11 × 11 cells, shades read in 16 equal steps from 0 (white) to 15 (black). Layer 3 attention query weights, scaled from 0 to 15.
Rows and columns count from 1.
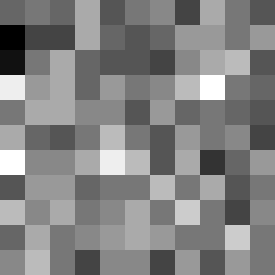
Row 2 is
15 11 11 5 9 10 9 6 6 8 6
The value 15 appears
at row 2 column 1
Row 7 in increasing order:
0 1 4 5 5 6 7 7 9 10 12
